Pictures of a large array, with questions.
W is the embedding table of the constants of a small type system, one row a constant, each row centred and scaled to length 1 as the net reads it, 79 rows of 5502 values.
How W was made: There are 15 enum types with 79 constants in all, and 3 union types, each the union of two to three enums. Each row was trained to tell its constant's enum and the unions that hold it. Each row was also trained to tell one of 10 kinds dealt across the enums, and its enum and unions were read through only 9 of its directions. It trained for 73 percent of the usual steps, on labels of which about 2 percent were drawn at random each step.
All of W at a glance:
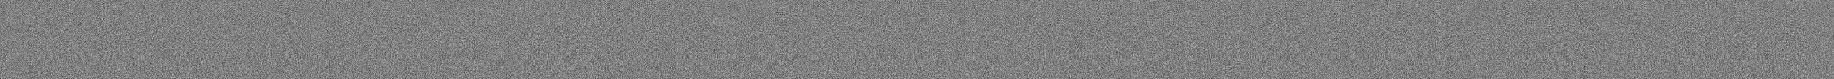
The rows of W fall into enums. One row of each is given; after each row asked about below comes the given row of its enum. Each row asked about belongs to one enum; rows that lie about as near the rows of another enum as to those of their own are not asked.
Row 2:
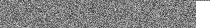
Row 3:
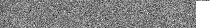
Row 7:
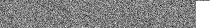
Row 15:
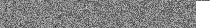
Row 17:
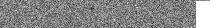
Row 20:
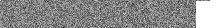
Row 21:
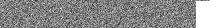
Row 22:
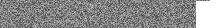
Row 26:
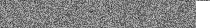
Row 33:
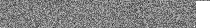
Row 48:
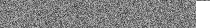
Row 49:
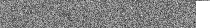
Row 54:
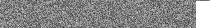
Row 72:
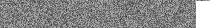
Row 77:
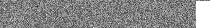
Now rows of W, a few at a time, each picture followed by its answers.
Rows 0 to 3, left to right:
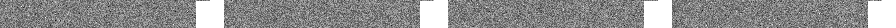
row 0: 22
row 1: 77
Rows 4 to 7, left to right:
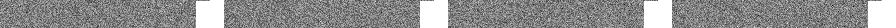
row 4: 21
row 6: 2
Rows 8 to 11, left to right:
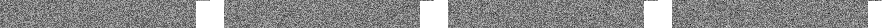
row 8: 33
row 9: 49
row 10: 77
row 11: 72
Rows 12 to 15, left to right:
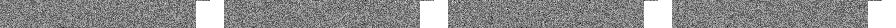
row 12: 77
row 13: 17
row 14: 77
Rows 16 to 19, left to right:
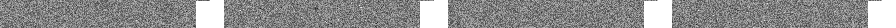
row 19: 22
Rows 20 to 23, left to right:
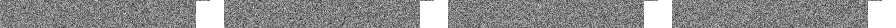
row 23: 20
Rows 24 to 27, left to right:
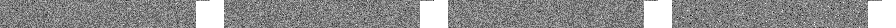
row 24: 22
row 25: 17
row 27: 54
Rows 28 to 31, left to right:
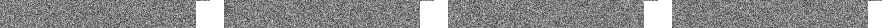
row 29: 3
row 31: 17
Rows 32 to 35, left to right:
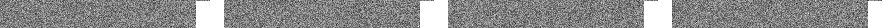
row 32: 2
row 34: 20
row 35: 3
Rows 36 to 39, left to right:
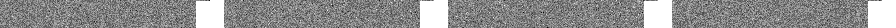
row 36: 22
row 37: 21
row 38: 54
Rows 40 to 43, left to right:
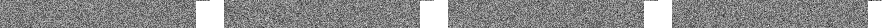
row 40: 22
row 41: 3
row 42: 3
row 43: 72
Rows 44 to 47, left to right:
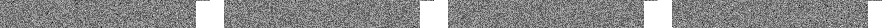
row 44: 21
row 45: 26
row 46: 72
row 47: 3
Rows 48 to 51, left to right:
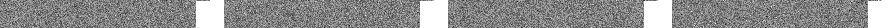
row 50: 26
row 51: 72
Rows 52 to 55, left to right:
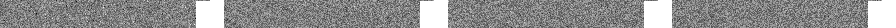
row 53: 7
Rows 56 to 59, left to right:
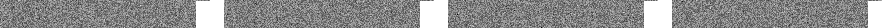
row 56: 21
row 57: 21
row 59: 72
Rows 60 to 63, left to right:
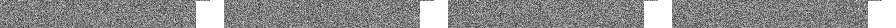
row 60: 17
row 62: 17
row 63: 49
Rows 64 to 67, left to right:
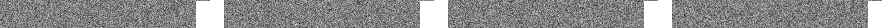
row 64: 20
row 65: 17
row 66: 26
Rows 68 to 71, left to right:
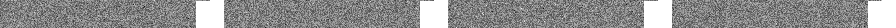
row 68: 3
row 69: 20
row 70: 2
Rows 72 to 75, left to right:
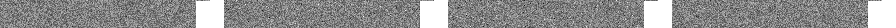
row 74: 54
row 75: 22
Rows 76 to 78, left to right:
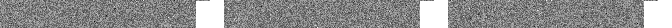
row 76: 49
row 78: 21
